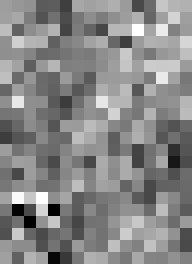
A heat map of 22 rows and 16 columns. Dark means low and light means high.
Roughest part: bottom left. Average level on the scale: 50%. Ninth with the highest average: top right. Odd patch: rougher, in the bottom left. Mirror symmetry: none.
